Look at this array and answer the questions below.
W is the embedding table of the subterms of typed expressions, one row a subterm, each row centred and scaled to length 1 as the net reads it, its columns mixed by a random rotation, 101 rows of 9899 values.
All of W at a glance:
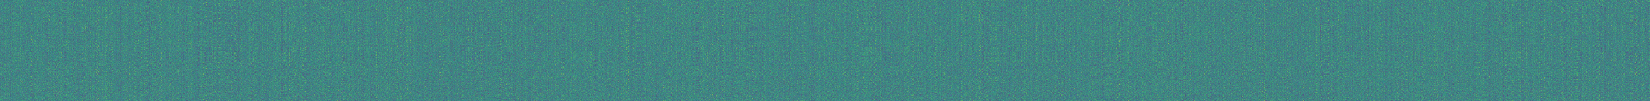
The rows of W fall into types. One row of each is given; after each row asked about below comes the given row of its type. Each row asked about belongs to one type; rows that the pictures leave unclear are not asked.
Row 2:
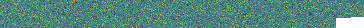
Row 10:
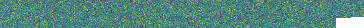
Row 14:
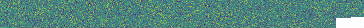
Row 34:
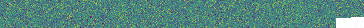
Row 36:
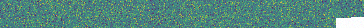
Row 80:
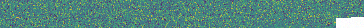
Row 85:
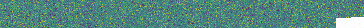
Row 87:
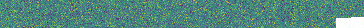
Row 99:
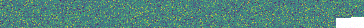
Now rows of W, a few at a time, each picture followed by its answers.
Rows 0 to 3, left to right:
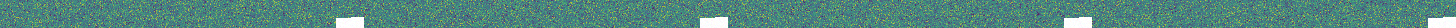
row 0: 80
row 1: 34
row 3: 99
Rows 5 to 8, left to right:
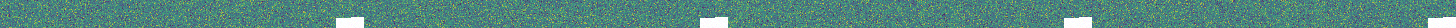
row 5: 80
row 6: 14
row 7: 10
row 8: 36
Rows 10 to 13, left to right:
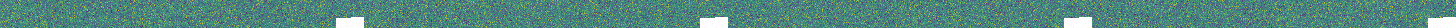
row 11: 87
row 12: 36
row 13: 36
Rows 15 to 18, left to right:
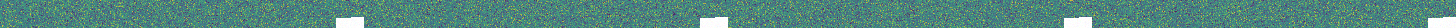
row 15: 87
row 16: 2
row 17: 10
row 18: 99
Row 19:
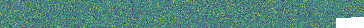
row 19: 87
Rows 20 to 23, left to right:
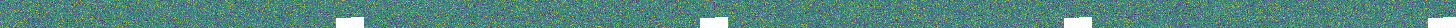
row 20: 87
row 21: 14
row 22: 85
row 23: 99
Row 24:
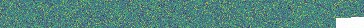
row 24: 34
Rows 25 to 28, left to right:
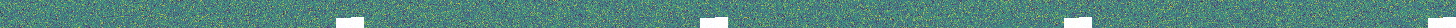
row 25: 14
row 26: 34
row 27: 80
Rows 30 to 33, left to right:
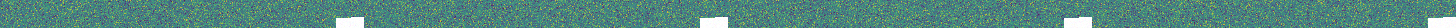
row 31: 80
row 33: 87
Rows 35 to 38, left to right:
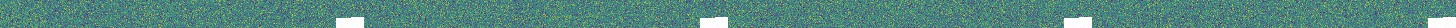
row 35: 10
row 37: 87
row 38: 80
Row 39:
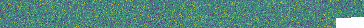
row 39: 36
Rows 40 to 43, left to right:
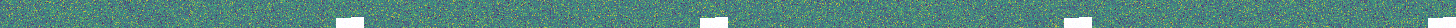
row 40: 36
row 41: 2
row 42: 36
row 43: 14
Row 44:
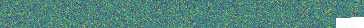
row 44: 2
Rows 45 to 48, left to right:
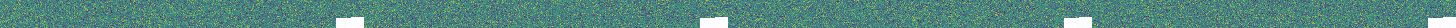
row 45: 10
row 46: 10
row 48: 14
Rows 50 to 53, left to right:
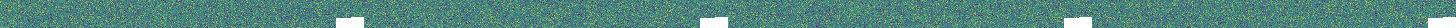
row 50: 14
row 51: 34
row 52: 85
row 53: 80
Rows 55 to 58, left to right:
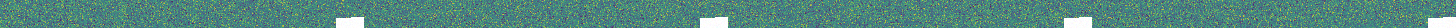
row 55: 85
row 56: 34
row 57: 85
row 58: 80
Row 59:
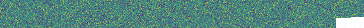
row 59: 34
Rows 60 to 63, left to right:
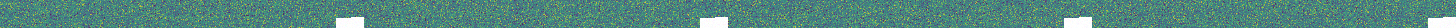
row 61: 36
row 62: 99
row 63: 87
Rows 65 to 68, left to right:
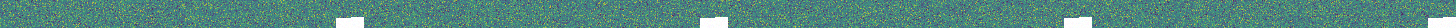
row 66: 2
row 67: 99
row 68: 2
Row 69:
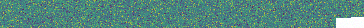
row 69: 14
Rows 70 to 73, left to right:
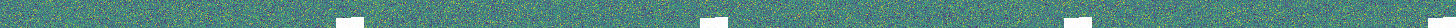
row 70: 36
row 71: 10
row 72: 34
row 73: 99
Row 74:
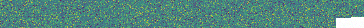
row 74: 99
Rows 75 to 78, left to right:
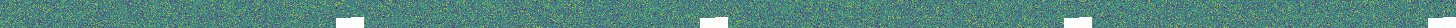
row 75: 34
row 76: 85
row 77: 87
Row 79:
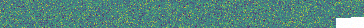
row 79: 34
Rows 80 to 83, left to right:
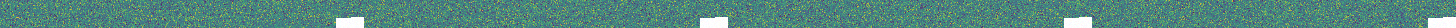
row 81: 10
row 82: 80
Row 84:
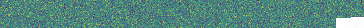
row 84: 2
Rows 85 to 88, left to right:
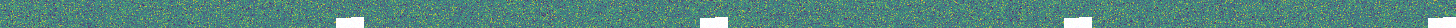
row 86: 99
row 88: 10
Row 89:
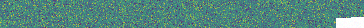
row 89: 85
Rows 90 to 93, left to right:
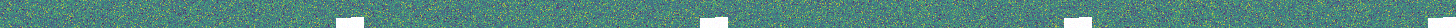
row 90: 34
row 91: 80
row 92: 36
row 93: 87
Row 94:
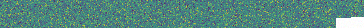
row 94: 2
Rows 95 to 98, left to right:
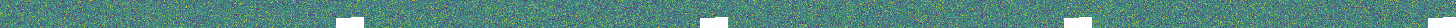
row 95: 2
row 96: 99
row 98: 10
